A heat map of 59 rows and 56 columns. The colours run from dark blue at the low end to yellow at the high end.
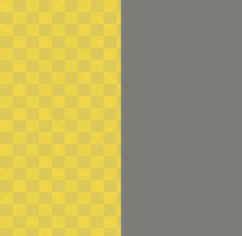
It is made of 1 by 2 panels. Panel 1,1: very high, checkered, faint in contrast. Panel 1,2: middling, flat.
